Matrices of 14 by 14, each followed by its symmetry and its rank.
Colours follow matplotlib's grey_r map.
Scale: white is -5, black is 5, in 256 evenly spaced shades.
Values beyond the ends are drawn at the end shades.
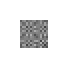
symmetric, rank two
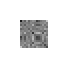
symmetric, rank three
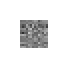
neither, rank three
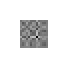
symmetric, rank two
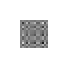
symmetric, rank one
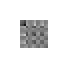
symmetric, rank two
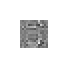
neither, rank three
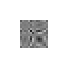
symmetric, rank two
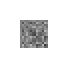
symmetric, rank two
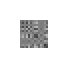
symmetric, rank two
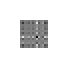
symmetric, rank one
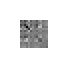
symmetric, rank three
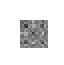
symmetric, rank three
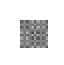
symmetric, rank one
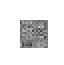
neither, rank three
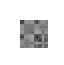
symmetric, rank two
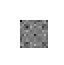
symmetric, rank three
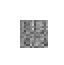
neither, rank three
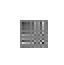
symmetric, rank one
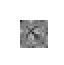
symmetric, rank three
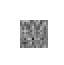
neither, rank three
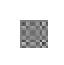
symmetric, rank one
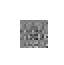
neither, rank three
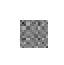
symmetric, rank three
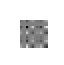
symmetric, rank one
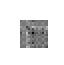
symmetric, rank two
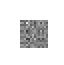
neither, rank three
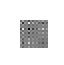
symmetric, rank one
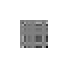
symmetric, rank one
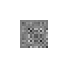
symmetric, rank three
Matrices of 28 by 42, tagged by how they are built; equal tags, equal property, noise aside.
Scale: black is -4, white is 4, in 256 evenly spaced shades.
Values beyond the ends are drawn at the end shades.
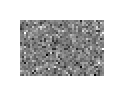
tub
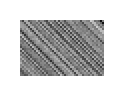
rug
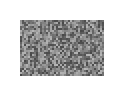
tub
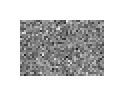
tub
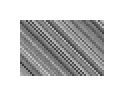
rug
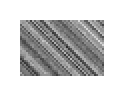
rug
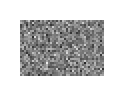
tub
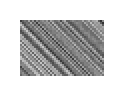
rug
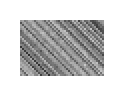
rug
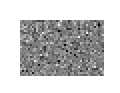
tub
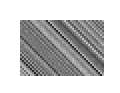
rug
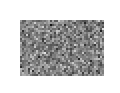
tub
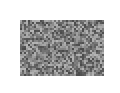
tub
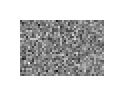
tub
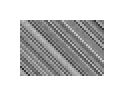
rug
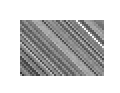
rug
